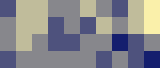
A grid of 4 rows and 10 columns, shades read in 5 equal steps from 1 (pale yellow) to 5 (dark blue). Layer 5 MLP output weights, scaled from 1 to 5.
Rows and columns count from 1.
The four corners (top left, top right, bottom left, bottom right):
4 1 4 5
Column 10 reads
1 1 3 5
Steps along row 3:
down up up same down same up down down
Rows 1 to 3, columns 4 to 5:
3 3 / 4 3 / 4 4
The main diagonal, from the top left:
4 2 3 3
